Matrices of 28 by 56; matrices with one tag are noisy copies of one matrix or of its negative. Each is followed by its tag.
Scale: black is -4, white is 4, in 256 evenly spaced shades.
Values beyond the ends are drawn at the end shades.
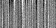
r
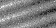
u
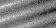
u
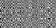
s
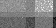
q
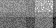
q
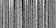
r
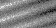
u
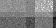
q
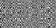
s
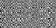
s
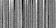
r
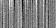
r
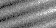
u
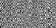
s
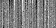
r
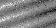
u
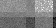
q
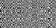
s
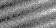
u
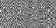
s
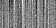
r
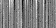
r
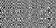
s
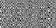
s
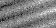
u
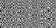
s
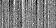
r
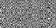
s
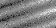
u
